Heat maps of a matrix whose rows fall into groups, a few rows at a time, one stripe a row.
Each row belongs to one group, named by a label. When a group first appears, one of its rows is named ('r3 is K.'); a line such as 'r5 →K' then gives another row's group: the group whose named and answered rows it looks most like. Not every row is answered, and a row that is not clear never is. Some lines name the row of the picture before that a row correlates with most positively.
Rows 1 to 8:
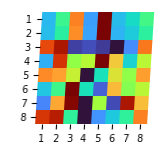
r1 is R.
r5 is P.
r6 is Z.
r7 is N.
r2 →R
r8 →P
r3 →P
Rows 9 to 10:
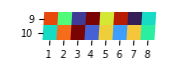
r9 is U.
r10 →N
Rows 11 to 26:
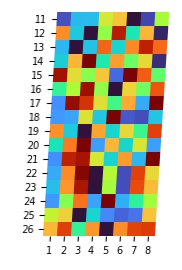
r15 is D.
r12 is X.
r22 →N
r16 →Z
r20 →N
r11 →R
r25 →P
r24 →R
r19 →U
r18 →R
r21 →Z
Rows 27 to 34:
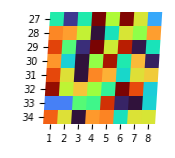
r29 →U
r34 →X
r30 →X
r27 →U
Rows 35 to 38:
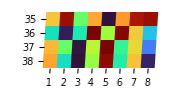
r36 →U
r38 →X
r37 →X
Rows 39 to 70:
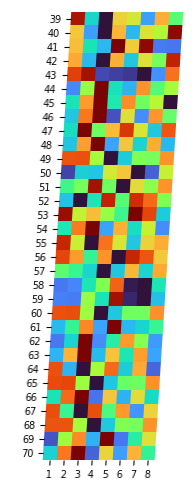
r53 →D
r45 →N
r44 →Z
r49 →P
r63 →N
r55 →X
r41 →U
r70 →N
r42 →U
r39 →X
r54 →N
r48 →N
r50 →R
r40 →U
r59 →R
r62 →Z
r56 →D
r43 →P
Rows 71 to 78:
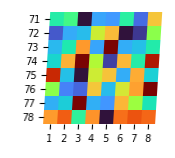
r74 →Z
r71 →P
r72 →R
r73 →R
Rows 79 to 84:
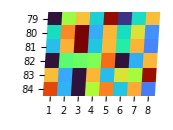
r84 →X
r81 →N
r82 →R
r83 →U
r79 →R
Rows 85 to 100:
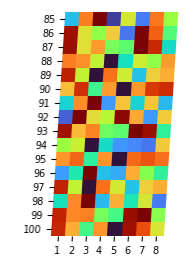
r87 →D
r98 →N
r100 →D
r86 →D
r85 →N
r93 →D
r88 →P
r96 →Z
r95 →D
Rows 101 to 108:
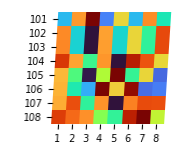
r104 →D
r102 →U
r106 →U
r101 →N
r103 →U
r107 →D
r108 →D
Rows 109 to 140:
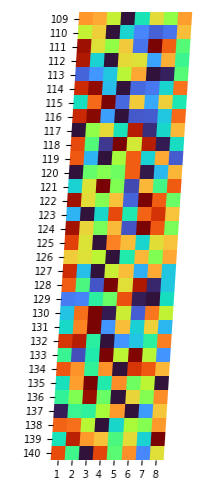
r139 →Z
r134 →D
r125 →X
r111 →D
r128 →U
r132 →P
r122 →D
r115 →N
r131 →N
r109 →P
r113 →R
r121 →Z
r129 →R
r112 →X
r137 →R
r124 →D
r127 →X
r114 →P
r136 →Z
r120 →R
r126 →P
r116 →P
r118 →U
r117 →R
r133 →U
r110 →P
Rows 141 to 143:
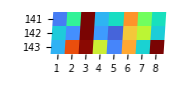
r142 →Z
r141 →Z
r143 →Z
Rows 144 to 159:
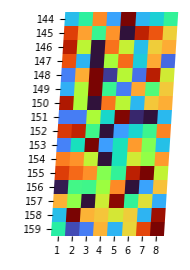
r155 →D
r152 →P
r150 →X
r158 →Z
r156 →R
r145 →D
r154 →P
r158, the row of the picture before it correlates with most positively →143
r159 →U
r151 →R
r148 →N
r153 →Z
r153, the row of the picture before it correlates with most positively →141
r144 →R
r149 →Z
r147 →X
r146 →X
